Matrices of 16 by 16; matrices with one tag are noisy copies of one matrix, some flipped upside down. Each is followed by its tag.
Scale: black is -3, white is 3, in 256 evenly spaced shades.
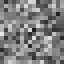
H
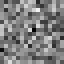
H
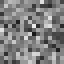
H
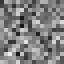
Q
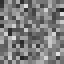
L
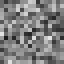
H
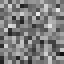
L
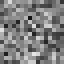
H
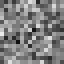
H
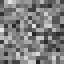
H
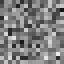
L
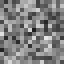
H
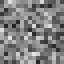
H
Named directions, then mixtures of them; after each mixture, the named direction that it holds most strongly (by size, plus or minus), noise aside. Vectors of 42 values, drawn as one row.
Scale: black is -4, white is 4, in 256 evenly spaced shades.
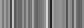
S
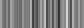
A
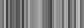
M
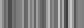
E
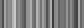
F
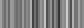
A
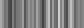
E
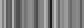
S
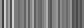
S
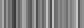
F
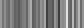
A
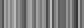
F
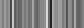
S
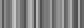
F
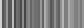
A
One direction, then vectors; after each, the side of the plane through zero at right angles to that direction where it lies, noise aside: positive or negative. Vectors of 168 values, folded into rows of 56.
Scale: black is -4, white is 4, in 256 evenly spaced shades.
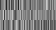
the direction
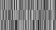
negative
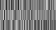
positive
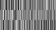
positive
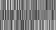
negative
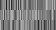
positive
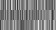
negative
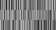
positive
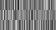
positive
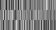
positive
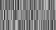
positive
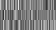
negative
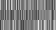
negative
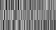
positive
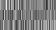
negative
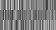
negative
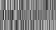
negative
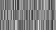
positive
